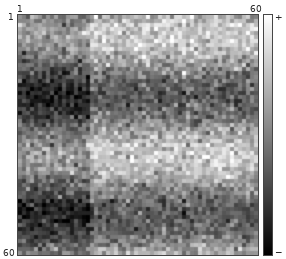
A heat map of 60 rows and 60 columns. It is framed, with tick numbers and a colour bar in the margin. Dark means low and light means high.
The bottom left is the ninth with the lowest average. The right part is higher, past a seam about 30% of the way across. Horizontal stripes repeat 2 times down the table.
